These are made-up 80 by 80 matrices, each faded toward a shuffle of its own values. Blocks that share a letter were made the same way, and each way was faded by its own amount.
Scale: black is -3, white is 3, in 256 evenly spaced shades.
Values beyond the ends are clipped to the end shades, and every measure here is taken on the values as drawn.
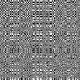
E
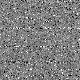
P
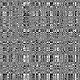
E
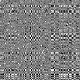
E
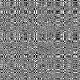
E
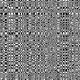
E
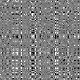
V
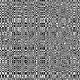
E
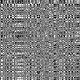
E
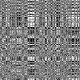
E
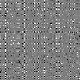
V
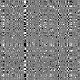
V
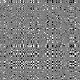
V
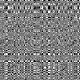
E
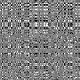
E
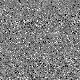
P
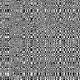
E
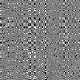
V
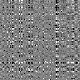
V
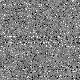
P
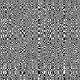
V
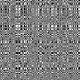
E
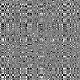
E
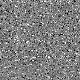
P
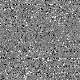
P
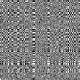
E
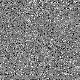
P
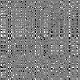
V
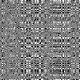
E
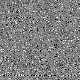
P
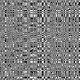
E
